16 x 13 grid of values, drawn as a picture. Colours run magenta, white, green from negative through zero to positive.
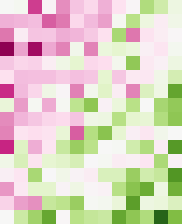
The field climbs toward the bottom right. The bottom right is the ninth with the highest average. The halves do not mirror each other. The top left is the ninth with the lowest average.
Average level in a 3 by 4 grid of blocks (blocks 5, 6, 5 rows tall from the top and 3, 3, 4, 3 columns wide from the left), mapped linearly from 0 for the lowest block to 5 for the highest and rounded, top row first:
0 1 2 3 | 1 2 3 4 | 2 4 4 5
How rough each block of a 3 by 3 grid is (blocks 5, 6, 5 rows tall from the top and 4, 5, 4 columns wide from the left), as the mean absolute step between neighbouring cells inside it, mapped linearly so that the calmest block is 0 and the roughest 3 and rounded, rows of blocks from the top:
311
232
303
